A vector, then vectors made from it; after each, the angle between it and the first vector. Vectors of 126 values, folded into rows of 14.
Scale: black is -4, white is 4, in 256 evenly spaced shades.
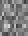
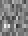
nearly parallel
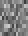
nearly parallel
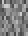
partly aligned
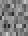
nearly opposite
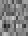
nearly opposite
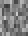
partly opposed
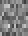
nearly parallel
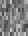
partly opposed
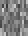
orthogonal
